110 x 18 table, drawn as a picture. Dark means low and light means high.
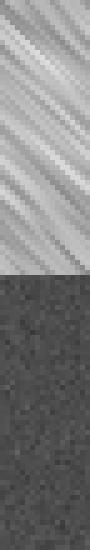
The table splits into 2 rows of 1 panel. Panel 1,1: high, slanting down to the right. Panel 2,1: low, fine-grained, faint in contrast.
